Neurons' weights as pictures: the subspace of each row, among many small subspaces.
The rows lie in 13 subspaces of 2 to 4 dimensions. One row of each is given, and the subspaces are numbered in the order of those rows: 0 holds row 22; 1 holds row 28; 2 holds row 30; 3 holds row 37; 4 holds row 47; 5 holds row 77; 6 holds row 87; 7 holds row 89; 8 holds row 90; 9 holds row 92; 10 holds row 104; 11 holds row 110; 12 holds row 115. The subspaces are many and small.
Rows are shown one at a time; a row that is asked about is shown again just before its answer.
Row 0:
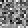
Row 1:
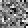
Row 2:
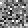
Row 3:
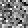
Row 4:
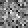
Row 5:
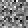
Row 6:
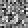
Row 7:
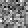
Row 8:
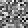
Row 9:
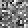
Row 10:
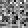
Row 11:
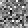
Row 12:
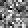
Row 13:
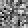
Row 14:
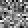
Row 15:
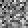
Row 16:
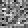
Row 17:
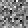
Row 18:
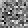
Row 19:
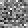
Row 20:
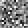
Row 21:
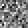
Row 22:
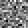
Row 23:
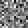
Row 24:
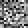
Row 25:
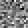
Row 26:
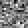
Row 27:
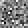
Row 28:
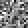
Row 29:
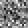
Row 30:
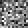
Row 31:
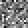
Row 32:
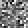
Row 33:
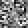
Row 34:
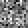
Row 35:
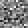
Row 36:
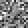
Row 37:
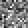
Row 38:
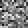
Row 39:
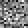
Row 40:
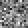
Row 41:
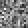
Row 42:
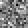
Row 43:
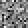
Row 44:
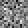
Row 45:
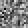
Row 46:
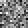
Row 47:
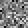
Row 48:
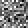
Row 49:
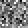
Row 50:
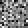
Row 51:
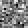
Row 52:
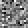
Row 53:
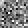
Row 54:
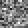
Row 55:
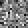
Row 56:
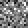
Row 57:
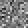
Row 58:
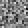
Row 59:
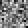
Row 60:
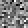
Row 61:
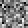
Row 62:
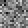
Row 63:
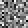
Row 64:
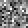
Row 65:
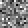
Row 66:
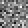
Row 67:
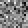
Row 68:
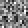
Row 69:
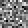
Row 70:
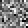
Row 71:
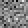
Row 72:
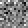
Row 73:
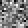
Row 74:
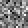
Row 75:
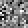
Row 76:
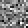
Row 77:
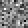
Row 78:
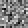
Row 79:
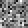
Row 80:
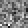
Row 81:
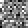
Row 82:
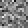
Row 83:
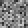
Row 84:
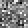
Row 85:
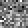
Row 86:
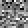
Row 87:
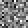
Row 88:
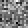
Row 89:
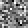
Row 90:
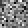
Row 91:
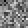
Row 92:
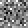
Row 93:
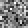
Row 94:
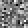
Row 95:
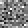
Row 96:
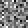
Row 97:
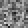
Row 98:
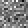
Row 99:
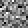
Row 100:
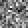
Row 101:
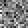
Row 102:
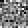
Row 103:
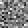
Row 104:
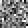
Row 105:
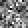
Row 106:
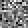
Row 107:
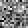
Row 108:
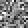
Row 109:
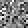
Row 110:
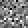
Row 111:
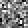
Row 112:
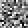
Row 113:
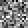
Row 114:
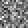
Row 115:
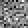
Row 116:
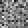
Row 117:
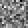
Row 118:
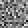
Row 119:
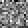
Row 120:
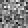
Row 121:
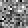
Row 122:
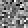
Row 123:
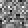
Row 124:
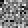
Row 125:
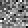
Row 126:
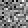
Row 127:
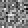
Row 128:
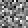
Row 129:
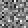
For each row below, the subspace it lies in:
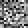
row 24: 12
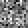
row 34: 8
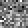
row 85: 5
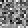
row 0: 0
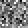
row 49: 8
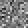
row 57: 4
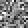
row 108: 1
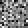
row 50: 11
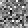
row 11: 11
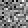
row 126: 12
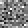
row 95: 6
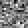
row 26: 10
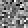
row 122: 5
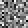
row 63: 6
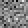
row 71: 12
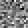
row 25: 5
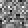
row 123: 8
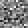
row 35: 6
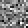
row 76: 10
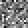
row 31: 3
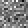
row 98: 12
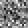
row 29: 9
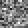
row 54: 7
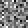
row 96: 6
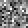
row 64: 4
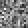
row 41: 1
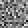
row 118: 12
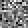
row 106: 8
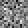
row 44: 9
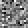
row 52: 7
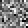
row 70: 10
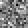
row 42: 3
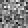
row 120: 8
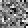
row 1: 10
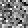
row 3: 0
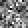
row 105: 3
